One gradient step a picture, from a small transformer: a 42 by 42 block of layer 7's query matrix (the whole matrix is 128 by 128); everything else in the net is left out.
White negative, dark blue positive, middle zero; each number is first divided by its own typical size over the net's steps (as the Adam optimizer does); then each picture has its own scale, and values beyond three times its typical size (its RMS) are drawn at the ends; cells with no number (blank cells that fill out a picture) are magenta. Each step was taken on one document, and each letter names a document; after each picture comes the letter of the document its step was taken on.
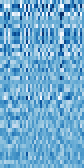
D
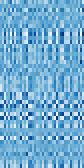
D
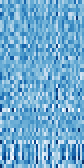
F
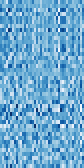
F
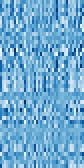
F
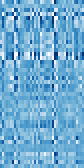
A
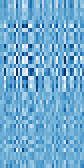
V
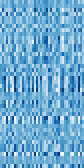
F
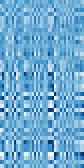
A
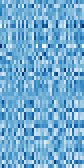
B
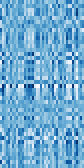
B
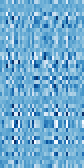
A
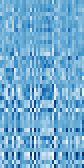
A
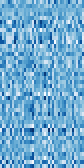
B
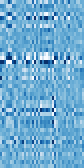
A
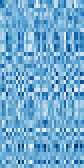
B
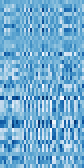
D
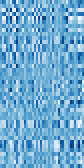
F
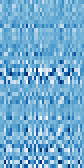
D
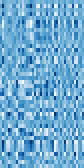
B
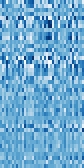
B
